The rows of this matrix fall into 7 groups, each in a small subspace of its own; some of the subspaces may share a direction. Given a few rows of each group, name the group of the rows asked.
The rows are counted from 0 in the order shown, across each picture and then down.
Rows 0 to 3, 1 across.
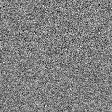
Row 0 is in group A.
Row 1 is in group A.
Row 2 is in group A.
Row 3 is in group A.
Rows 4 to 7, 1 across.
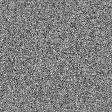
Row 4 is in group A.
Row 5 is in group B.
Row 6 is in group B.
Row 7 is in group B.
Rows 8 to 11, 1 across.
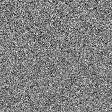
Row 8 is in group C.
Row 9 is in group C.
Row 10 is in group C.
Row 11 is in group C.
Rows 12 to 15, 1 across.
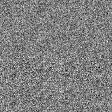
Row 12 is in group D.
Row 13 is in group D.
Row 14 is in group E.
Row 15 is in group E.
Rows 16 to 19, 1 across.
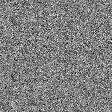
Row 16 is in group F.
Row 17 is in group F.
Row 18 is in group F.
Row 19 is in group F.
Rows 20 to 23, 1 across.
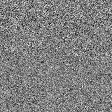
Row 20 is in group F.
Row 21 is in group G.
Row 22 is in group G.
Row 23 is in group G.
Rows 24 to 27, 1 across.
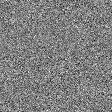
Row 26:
C
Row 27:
F
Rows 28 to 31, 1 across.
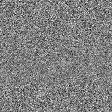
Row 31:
D
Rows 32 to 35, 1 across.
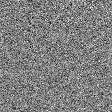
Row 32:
E
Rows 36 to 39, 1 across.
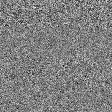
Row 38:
G
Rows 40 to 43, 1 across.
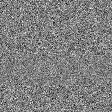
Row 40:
B
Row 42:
C
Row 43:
B
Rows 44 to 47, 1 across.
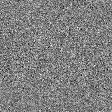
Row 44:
E
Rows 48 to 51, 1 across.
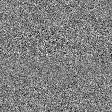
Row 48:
A
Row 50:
G
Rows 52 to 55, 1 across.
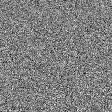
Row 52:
G
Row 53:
F
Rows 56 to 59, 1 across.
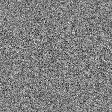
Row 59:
C
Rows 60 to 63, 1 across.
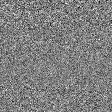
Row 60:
C
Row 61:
E
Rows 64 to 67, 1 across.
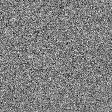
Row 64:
E
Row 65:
F
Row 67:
B
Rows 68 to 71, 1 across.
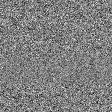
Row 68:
F
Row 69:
E
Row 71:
C
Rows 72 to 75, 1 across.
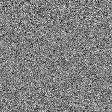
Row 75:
A
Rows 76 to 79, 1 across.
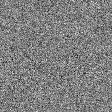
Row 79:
B
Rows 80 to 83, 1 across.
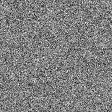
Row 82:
F
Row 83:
E
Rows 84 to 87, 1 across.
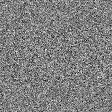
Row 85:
A
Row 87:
B
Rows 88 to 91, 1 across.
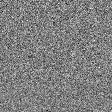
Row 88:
B
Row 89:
A
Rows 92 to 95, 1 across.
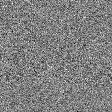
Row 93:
D
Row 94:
G
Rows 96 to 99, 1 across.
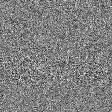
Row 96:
G
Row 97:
A
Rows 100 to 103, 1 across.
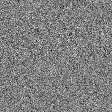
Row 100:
E
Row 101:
G
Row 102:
C
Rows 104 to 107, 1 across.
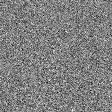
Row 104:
C
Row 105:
B
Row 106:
F
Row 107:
A
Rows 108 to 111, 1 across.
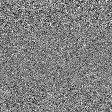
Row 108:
C
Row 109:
D
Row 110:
A
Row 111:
G
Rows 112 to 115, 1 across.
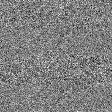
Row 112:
E
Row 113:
G
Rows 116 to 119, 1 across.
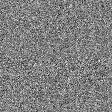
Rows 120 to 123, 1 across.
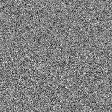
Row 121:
B
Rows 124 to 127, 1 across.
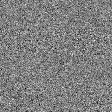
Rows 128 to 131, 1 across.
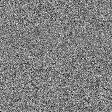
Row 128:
A
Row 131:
F
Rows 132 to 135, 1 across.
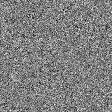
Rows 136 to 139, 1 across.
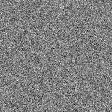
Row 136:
E
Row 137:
C
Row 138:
G
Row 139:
G
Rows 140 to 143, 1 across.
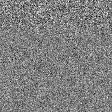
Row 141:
G
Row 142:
C
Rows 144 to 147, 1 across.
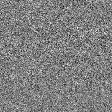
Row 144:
E
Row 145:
F
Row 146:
G
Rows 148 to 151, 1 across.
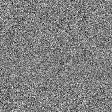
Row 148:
D
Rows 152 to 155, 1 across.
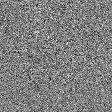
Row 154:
E
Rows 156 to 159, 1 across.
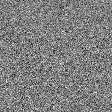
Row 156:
E
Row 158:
E
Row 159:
C
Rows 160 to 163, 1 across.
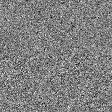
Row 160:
A
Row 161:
A
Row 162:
C
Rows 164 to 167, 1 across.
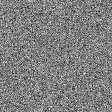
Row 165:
D
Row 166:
D
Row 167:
G
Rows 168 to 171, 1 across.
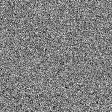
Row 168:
B
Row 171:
C
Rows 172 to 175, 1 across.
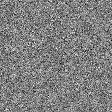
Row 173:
G
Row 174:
E
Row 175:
C
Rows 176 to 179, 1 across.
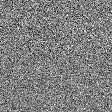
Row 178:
C
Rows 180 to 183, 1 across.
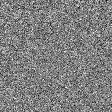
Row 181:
F
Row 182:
D
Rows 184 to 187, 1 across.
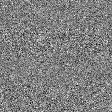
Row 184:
D
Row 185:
D
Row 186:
G
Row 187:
B
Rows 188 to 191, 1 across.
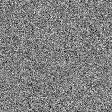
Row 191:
E
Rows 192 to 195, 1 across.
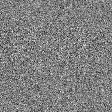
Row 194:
B
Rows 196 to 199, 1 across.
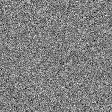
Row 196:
B
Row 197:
A
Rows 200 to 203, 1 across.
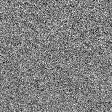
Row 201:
F
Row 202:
A
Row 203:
G
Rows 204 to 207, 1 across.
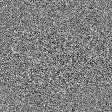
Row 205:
F
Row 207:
A
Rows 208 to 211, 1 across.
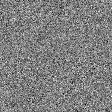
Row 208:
E
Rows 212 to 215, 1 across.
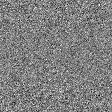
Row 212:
A
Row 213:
B
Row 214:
F
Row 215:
E
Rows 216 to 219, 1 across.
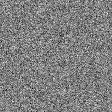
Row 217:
E
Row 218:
B
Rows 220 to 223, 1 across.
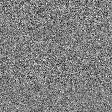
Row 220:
D
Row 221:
E
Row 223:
G
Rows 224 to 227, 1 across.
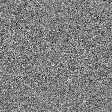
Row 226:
A
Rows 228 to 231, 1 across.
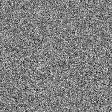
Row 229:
G
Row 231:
C
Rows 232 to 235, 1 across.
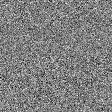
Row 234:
F
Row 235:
A
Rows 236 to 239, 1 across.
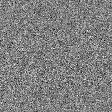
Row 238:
F
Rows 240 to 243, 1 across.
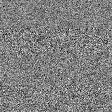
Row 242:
A
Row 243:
A
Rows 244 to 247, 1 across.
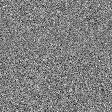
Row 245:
B
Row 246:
A
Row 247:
G
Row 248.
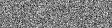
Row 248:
D
